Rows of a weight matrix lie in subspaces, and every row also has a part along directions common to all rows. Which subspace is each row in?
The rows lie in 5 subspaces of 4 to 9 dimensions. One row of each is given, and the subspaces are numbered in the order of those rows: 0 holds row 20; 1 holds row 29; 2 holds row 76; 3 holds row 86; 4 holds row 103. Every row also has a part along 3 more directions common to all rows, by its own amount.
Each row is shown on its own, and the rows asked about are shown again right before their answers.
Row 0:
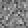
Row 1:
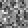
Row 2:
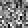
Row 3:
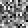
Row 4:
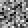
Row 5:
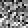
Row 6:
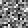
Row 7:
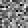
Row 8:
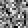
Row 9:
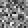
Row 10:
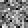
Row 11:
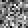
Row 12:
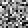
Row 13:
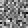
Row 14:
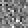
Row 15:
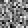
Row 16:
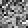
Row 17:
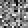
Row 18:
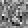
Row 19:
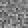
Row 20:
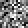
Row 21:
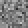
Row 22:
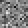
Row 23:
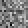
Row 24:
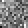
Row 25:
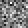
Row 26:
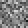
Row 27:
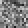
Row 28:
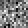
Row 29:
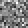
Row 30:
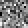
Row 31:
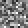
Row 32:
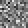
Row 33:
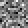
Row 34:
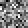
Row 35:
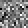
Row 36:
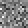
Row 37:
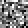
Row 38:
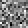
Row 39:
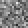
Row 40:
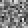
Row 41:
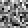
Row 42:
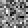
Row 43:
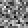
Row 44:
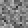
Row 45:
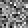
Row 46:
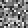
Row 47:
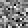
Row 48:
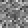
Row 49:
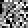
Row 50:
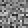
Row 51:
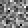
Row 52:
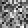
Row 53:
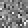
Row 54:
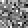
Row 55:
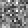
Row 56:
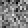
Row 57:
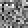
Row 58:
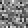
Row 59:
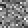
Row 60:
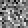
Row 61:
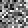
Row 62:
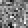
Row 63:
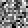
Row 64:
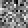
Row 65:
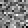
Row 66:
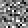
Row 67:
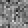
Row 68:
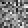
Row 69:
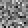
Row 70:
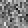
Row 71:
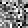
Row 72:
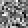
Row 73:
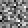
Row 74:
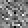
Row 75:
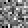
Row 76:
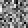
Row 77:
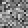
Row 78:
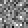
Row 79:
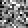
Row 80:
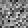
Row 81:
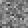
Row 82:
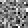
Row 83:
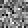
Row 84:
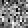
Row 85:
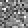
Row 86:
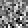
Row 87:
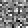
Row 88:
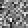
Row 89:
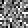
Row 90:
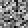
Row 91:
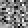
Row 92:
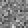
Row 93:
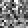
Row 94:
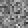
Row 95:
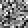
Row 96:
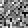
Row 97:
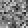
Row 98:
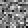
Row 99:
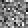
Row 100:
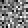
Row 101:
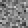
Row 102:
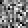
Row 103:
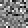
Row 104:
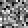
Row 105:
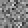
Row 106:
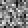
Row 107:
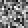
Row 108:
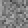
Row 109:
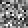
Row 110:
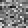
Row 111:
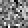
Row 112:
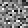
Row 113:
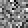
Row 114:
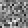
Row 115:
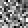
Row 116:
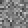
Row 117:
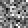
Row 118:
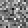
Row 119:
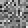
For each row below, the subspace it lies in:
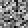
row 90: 4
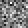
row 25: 3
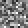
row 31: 0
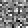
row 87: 4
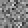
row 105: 1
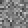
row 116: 2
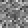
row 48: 0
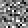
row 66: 4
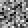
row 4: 1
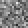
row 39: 0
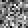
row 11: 0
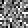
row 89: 2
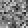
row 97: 4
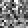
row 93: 1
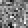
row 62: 3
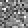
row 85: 1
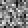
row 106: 3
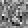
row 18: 1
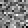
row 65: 4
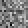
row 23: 3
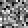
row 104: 1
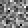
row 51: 2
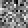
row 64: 2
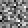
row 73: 1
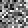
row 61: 4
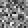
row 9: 3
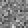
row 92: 4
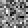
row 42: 3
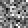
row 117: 3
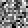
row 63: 4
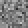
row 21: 4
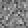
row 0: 0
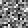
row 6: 3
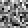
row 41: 1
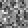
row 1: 1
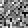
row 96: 2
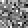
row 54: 0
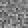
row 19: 3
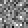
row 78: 1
